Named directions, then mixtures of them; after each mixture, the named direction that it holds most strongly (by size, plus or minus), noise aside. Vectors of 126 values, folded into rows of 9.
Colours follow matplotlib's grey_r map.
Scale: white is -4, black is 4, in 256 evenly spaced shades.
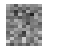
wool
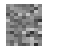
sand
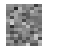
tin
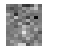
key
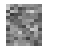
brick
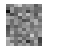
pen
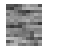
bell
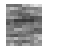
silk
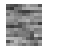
bell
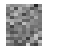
tin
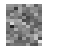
tin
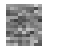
sand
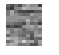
bell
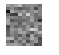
pen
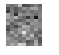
key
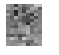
wool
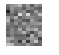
pen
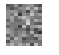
wool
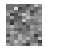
tin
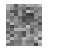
wool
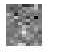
key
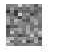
pen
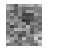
wool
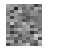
tin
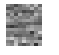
bell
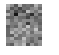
wool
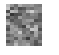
brick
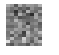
wool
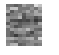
silk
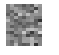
sand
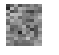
brick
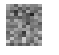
wool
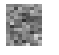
tin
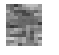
bell
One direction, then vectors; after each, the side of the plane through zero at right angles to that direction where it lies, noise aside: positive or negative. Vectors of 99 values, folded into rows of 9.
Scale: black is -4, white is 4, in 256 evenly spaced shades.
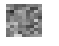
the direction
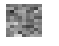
positive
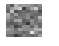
negative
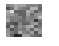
negative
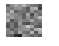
negative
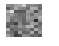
negative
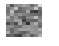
negative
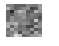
positive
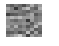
positive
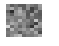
positive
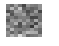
positive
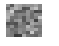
negative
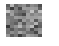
negative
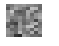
negative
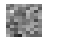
negative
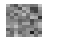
positive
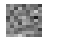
positive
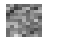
positive
